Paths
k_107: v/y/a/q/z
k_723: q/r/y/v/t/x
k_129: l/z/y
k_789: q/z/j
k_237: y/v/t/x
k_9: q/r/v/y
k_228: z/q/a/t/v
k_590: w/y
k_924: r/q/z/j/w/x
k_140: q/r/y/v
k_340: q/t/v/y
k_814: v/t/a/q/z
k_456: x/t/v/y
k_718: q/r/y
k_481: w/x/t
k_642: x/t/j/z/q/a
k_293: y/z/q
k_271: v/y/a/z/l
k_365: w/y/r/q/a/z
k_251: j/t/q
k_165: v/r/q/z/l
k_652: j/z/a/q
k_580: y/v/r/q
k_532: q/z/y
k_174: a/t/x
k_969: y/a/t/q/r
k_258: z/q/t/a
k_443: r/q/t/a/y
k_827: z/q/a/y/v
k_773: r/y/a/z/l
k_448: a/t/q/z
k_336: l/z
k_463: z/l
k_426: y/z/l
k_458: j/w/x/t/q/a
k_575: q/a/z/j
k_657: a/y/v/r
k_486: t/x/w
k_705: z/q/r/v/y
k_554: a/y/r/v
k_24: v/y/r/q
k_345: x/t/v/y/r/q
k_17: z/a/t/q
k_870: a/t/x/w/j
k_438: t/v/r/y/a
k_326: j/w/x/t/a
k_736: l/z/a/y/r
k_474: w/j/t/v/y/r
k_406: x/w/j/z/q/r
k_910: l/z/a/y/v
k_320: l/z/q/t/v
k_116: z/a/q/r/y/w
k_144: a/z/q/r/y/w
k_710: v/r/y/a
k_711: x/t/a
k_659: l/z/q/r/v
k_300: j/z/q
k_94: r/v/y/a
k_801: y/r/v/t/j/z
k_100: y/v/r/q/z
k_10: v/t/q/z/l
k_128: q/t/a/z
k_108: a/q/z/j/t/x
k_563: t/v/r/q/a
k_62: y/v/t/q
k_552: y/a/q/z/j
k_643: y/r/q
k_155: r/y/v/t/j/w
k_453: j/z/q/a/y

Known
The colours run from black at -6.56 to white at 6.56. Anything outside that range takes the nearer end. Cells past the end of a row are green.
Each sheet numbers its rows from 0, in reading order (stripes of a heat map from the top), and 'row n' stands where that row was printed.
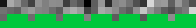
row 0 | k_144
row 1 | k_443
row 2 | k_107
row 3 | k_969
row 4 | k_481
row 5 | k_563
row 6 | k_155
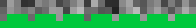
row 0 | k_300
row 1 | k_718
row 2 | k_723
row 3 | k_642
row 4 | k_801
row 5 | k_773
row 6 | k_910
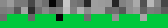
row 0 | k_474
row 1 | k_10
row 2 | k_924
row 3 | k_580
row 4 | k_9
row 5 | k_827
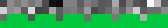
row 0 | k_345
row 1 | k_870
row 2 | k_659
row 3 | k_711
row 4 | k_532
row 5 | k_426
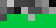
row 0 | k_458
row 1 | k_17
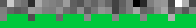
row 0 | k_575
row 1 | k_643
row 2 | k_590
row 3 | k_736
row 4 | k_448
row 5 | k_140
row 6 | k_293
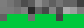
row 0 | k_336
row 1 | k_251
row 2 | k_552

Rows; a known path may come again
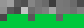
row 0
k_326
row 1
k_814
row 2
k_336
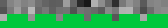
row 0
k_657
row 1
k_456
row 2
k_258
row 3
k_144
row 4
k_100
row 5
k_554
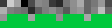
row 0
k_228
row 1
k_62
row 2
k_9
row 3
k_271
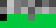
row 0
k_924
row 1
k_107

